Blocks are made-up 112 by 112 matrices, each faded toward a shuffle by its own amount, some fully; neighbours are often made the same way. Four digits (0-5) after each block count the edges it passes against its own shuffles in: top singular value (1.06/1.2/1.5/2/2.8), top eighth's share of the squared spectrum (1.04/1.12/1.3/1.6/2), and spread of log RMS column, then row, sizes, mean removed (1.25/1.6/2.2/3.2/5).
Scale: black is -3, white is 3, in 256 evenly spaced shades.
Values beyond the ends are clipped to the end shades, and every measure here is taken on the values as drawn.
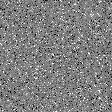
0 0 0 0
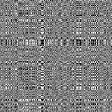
5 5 4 4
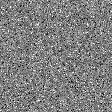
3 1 0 0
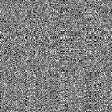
5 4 3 3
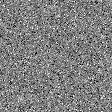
1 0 0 0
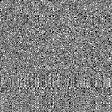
4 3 2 2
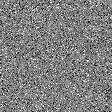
0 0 0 0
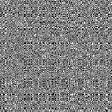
5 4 3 3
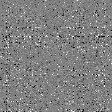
2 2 2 2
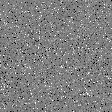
0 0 0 0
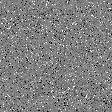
0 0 0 0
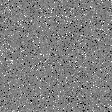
1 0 1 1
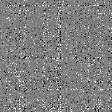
2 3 3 3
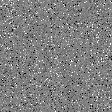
1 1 1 1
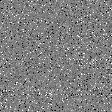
1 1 1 1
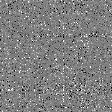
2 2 2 2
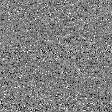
1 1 0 2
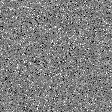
0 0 0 1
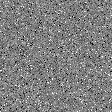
0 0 0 0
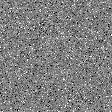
0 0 0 0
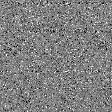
1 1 0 2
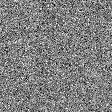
1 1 0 0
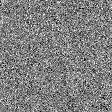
2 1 0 0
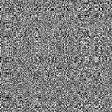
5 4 3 3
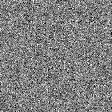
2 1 0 0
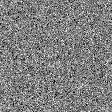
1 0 0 0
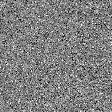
3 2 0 0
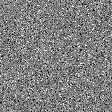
2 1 0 0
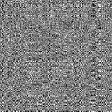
5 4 3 3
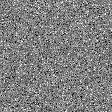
1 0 0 0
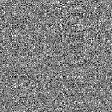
4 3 2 2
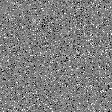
3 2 1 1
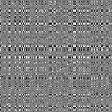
5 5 4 4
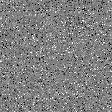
3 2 0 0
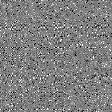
4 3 2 2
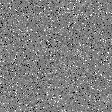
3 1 0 0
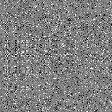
4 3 2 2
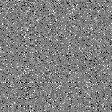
4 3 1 2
